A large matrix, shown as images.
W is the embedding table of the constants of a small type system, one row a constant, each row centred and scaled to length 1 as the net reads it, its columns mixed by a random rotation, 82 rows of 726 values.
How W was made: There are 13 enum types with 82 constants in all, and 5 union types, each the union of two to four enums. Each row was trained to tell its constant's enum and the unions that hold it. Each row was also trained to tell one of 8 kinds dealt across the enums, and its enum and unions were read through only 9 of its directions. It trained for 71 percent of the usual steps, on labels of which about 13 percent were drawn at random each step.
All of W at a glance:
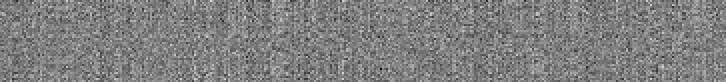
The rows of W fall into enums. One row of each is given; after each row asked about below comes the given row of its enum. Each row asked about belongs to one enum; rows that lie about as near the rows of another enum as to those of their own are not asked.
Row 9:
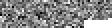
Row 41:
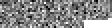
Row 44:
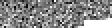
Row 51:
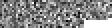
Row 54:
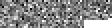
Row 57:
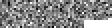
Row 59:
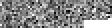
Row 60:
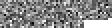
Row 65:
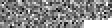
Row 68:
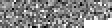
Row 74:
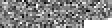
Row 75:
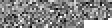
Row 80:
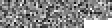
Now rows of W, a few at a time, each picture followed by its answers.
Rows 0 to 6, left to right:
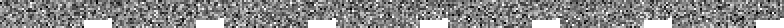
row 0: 54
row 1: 51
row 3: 54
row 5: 74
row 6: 60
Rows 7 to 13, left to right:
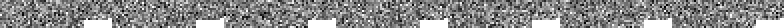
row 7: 74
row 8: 75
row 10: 75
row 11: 41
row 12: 74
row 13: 65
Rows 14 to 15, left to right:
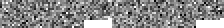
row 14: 74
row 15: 74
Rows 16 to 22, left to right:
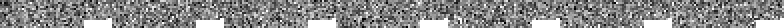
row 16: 51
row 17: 75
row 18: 41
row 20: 80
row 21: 54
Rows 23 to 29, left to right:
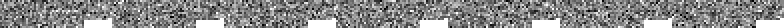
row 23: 41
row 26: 41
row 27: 60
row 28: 74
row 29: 9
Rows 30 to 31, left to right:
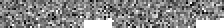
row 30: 54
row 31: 80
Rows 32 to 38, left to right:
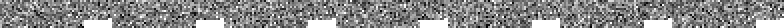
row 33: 75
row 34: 57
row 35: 60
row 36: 57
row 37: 75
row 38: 80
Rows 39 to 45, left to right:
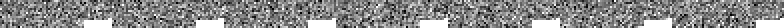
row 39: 41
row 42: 59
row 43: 65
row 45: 75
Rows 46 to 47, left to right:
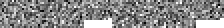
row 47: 60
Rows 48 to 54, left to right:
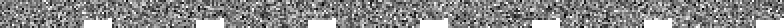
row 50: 65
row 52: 60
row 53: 80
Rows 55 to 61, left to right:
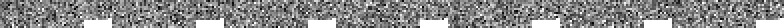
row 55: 80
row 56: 60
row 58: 65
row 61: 51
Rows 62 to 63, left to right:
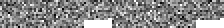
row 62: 41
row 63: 74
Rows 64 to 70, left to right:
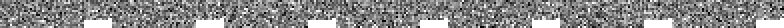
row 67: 80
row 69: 65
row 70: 80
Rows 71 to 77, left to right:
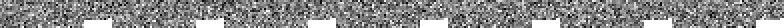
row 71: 60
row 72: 54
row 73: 54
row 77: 9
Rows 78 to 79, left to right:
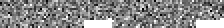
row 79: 54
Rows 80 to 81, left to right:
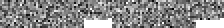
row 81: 57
